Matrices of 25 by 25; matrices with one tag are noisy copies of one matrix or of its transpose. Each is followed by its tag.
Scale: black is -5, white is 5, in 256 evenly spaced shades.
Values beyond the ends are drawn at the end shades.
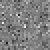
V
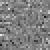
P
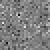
V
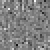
P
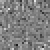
P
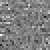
P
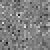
V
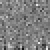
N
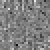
P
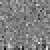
N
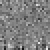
N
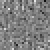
P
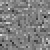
P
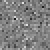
V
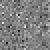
V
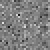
V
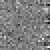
N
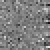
N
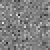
V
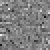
P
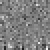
N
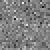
V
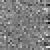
N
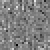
P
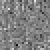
P
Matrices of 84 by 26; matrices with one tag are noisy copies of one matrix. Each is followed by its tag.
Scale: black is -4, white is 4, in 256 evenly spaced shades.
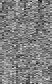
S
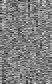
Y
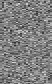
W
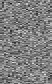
W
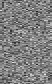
W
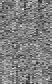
S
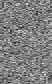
W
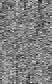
S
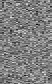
W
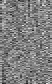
Y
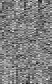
S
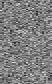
W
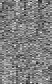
S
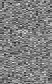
W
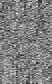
S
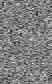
W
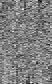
S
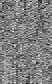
S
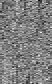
S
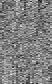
S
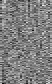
Y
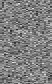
W
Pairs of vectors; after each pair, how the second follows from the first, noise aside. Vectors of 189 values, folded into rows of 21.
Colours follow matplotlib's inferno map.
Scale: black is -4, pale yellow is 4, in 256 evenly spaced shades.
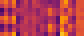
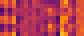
copied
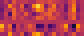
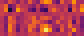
reversed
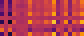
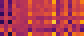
copied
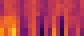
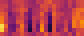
wrapped around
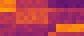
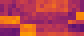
wrapped around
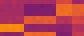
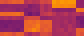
wrapped around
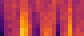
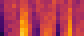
copied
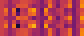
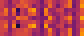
copied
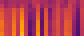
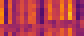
wrapped around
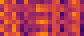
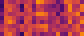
reversed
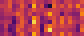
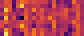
wrapped around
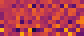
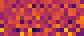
copied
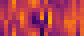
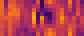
reversed
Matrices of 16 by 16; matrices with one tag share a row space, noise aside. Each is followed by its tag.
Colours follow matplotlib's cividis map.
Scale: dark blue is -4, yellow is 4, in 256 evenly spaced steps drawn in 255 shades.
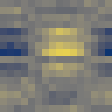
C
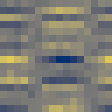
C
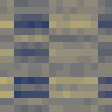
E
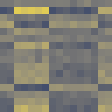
E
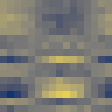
C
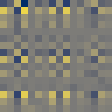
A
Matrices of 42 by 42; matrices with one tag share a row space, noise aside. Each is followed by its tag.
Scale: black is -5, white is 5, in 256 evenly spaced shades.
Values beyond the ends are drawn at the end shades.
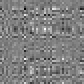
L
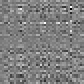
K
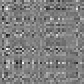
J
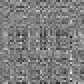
K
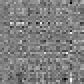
K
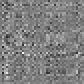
J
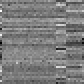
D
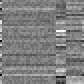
D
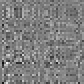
J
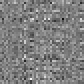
L
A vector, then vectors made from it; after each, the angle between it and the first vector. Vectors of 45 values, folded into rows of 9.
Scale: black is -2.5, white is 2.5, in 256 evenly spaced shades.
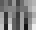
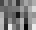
nearly parallel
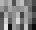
nearly opposite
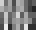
nearly opposite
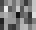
orthogonal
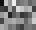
orthogonal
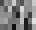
partly aligned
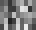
partly opposed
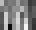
nearly opposite
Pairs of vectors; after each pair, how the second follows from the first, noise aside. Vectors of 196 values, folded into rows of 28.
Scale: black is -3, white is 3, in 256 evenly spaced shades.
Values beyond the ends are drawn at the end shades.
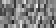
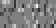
partly zeroed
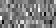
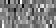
wrapped around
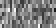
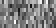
wrapped around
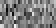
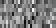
wrapped around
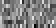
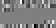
partly zeroed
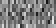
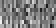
wrapped around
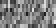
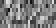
wrapped around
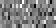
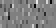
partly zeroed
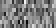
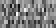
wrapped around
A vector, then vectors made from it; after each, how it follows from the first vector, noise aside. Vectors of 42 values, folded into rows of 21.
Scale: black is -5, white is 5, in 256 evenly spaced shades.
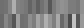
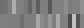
partly zeroed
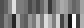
scaled up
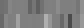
partly zeroed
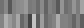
wrapped around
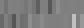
partly zeroed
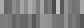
wrapped around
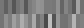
wrapped around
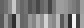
scaled up
